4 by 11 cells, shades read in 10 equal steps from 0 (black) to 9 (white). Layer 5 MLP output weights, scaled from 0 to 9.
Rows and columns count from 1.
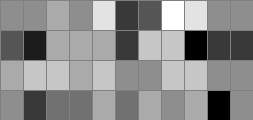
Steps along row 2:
down up same same down up same down up same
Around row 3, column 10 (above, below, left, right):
2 0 7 5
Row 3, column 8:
7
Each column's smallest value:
3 1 4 4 6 2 3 5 0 0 2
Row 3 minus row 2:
3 6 1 0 1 3 -2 0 7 3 3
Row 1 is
5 5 6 5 8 2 3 9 8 5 5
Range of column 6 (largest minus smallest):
3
